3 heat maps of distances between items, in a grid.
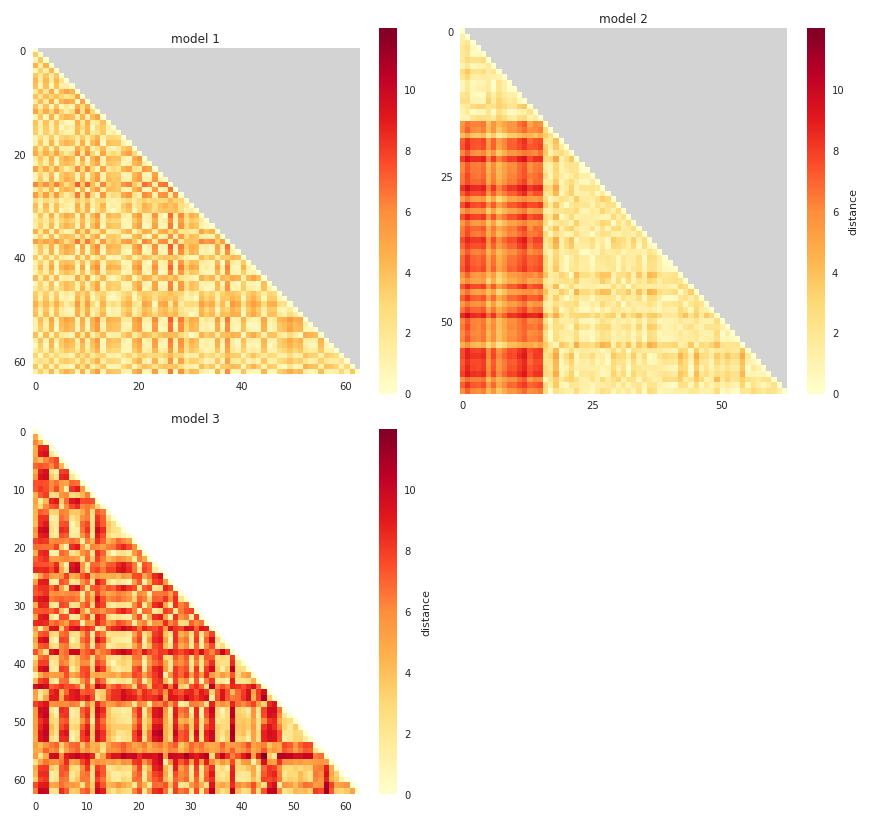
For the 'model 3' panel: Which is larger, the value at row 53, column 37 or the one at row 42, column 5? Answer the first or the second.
the second
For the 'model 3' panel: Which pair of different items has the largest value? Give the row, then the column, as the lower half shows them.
56, 44
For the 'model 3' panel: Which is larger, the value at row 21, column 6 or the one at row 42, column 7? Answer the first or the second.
the first
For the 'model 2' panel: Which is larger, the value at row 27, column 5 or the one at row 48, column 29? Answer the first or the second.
the first
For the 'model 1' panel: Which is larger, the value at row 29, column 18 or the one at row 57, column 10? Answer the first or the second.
the first
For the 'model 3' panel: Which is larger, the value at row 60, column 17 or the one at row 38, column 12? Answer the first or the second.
the second
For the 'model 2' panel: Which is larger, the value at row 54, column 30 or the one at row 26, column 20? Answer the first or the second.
the first
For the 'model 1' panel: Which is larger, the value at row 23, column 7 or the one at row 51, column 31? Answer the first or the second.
the first
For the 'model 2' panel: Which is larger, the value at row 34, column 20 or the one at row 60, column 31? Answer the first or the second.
the first
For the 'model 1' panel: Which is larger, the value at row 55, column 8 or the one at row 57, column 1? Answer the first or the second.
the first
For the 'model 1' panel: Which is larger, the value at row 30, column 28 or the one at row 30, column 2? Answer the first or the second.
the second
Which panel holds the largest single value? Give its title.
model 3
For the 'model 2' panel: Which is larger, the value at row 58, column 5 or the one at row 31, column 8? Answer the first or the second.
the first
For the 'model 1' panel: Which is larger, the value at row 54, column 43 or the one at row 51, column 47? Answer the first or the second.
the second
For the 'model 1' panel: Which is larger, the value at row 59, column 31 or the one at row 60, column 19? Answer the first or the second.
the second
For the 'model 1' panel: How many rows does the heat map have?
63
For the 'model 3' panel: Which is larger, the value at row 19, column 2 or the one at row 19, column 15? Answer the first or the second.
the first
